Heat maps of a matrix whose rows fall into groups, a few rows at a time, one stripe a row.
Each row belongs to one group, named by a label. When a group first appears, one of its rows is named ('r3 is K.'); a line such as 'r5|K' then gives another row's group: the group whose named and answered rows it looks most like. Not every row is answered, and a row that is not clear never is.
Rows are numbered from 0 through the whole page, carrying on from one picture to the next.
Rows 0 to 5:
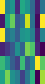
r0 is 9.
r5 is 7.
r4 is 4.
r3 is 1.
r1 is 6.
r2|9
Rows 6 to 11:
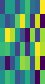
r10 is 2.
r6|6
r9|4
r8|7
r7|2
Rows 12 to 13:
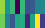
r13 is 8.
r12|9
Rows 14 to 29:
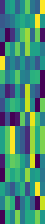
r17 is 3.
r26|3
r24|7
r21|6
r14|6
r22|4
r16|2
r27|8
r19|8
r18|9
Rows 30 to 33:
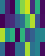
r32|9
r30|2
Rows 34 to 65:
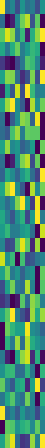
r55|4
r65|7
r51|2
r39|7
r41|7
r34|9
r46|6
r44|7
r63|9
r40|3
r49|8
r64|3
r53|7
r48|2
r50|6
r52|9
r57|3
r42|2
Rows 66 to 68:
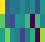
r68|7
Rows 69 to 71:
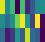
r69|9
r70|2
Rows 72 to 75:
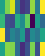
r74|9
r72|7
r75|7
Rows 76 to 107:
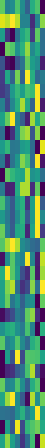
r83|2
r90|8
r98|1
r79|3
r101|3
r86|6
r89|2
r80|1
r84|7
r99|6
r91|8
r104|7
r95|7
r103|8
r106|3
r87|2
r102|1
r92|8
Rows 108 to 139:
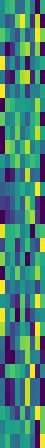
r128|9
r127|3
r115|3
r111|2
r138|6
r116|8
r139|6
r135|1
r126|9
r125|6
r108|6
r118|3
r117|3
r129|4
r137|4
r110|4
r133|1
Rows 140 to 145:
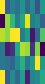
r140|9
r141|3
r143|2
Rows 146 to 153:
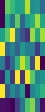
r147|3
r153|1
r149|9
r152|9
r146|3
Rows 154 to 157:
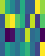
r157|6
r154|4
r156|1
